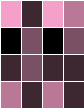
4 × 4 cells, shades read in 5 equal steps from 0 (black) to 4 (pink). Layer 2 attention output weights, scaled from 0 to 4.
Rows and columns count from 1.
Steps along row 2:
up down up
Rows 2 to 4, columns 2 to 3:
2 0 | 2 1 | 1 3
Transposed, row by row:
4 0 1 3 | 1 2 2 1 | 4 0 1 3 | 3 2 1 1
